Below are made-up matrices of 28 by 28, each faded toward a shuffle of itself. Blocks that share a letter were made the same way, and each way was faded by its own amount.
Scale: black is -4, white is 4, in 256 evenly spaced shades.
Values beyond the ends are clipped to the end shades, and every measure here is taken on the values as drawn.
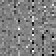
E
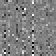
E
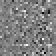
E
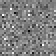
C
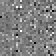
E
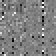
E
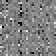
E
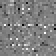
C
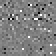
C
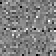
C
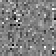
E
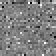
C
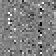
E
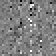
E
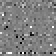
C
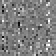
E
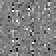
E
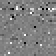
C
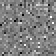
C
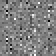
E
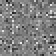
C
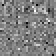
C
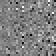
E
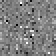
E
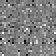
C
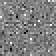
C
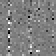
E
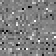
C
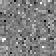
C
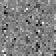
E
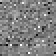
C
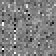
E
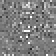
C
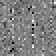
E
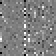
E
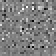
C
